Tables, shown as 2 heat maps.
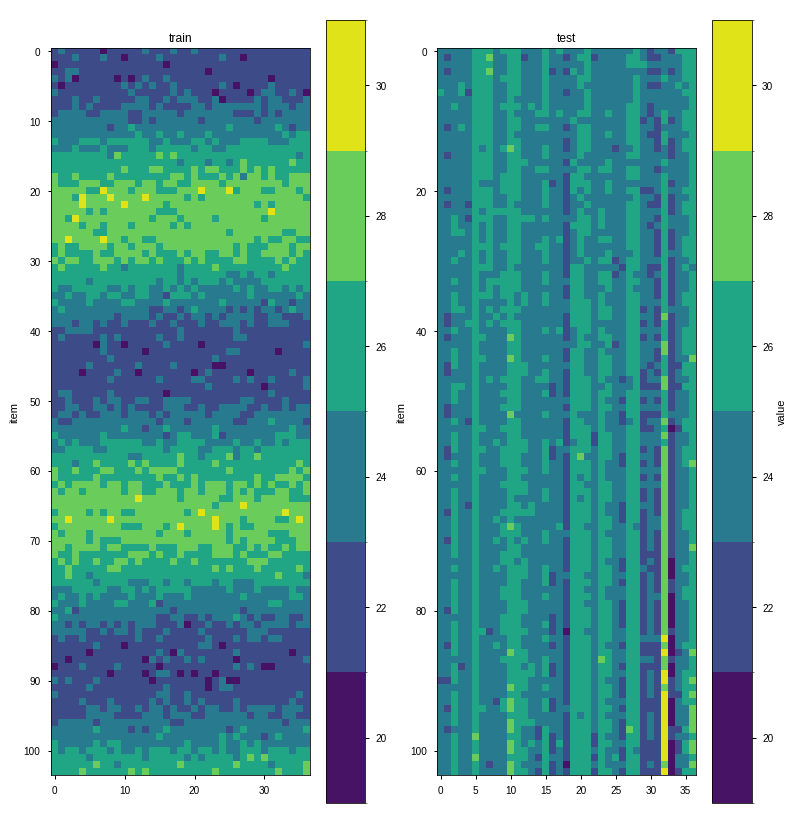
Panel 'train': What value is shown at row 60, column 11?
26
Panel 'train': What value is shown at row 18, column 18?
28
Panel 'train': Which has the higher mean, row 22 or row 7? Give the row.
22
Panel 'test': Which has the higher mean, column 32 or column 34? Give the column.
32
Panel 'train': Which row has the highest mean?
67
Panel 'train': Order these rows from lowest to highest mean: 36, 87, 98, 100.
87, 98, 36, 100
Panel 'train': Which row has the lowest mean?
89
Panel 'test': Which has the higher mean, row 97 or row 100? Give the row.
97
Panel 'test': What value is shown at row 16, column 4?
24
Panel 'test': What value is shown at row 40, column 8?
24
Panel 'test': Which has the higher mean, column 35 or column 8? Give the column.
35
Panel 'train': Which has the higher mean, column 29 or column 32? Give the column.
32
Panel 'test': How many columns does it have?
37
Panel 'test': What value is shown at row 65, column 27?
26
